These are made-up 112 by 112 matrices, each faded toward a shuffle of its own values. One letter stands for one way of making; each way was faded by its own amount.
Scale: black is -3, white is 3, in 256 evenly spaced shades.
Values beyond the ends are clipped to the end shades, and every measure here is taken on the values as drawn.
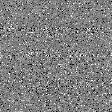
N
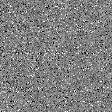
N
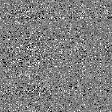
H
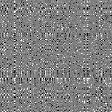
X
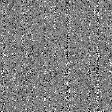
H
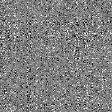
H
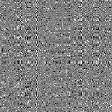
X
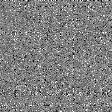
N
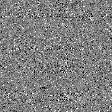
N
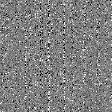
H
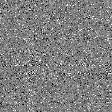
N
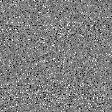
N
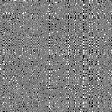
X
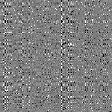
X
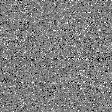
N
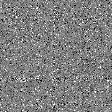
N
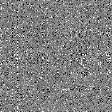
H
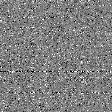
N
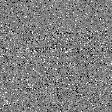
N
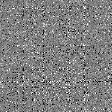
H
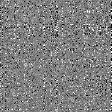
H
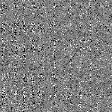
H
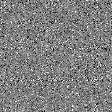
N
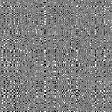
X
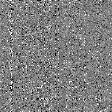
H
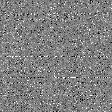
N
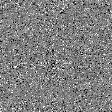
N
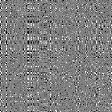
X
